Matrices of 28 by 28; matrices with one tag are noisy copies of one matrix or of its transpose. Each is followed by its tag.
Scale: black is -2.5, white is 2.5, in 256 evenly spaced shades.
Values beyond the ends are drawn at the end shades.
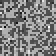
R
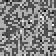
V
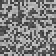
R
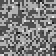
R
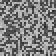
V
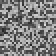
R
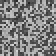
R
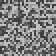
R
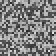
V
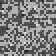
R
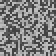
V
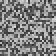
V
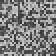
R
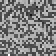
V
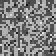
R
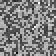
V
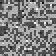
R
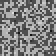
R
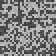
R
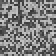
R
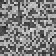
R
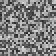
V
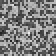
R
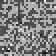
R
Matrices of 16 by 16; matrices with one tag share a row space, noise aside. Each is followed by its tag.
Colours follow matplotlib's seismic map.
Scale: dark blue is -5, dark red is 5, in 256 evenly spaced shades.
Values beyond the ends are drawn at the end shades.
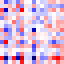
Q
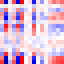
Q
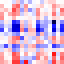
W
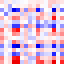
W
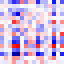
W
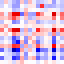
W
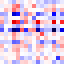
W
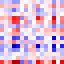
W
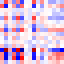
Q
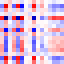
Q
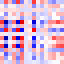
Q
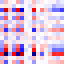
Q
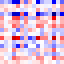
W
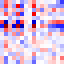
Q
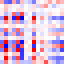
Q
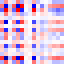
Q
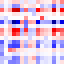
W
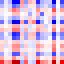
W
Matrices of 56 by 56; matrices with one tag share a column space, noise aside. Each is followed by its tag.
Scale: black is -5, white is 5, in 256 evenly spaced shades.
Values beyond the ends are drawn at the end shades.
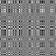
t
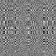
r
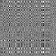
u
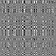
t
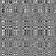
t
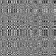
t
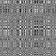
t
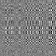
r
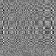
r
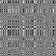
t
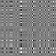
u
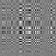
r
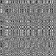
t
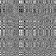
t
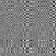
u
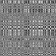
t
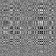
r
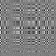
r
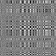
t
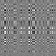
r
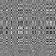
r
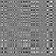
u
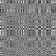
t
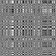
t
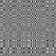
u
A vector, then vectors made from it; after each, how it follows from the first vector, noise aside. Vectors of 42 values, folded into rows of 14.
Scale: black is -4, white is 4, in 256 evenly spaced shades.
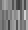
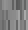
shrunk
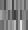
wrapped around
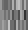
negated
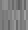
shrunk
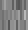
shrunk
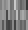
wrapped around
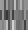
wrapped around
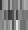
wrapped around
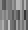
negated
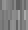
shrunk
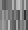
negated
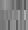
shrunk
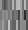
negated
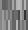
negated
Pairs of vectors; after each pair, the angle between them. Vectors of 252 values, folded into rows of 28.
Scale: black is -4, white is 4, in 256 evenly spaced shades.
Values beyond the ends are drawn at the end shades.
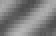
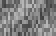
partly opposed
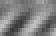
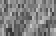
partly aligned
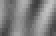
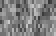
partly opposed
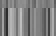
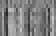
nearly parallel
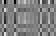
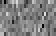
orthogonal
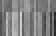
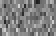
orthogonal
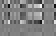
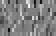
orthogonal
